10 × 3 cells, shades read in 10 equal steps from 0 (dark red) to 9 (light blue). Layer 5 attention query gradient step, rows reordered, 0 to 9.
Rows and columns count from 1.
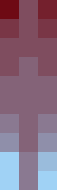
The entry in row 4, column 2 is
4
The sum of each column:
45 39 45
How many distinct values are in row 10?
2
